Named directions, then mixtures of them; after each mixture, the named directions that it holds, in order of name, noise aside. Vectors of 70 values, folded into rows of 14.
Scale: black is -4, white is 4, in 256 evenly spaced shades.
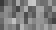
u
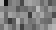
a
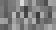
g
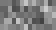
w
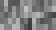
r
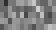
a, g, u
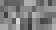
a, r, w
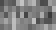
g, r, u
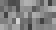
a, r, w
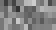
a, u, w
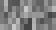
r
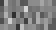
a, g, u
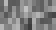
r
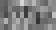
g, w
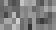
g, r, w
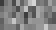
u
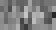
a, r, w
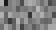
a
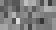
a, r, w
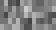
r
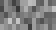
r, u, w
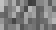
u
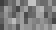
u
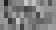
a, g, w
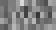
g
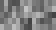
r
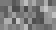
w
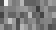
a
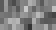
r, u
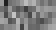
a, g, w
